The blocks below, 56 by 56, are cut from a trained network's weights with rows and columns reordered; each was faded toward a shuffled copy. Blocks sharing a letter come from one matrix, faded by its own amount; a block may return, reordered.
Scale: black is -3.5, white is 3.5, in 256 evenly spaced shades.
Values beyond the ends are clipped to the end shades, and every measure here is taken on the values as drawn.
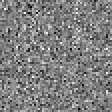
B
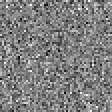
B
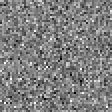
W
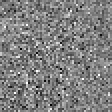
B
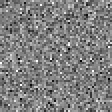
B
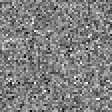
W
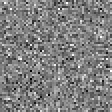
B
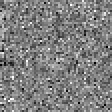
B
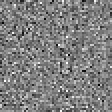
B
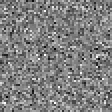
W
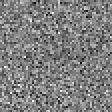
B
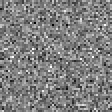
W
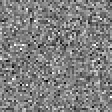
W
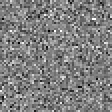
W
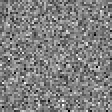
B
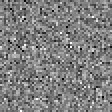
W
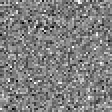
W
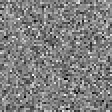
W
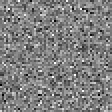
B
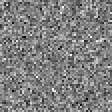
B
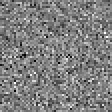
W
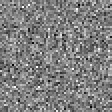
B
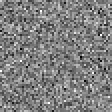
B
